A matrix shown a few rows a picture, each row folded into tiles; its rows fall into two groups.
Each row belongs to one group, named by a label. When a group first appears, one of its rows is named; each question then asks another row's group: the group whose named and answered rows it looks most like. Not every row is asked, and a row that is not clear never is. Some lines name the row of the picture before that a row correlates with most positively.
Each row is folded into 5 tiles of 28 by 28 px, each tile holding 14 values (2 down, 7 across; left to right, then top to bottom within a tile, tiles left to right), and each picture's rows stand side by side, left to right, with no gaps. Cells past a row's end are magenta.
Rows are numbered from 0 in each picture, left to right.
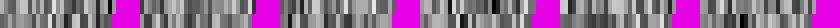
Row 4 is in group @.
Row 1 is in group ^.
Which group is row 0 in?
@
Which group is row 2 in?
^
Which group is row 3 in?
@
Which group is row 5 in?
@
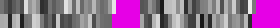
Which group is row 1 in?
^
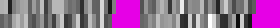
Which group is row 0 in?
@
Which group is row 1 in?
@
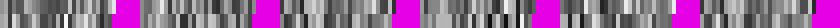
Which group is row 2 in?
^
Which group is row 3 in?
@
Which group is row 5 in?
^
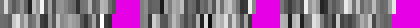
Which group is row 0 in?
@
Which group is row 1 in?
^
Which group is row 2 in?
^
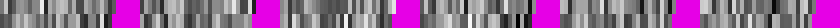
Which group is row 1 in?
^
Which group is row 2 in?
^
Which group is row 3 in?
@
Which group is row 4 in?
@
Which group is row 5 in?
@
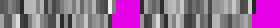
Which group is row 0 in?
^
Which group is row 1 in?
^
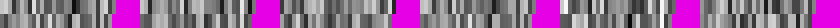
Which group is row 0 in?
@
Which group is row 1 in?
@
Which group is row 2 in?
^
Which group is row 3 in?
@
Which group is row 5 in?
@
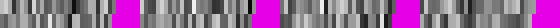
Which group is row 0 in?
@
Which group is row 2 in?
@
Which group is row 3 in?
^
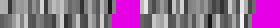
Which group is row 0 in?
@
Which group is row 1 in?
@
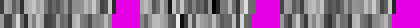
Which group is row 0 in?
^
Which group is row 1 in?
@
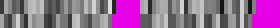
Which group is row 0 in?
^
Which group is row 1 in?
@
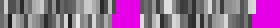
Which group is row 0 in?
^
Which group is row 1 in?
^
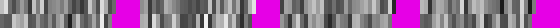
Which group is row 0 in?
@
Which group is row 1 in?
^
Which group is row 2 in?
^
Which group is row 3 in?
@
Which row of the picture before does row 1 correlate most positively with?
1
